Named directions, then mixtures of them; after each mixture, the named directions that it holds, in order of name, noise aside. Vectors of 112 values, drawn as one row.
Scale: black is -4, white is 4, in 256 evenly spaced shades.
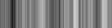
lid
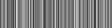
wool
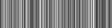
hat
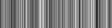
hat, lid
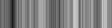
lid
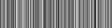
wool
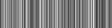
hat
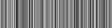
wool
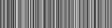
wool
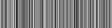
wool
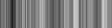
lid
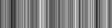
hat, lid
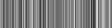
hat, wool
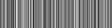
wool
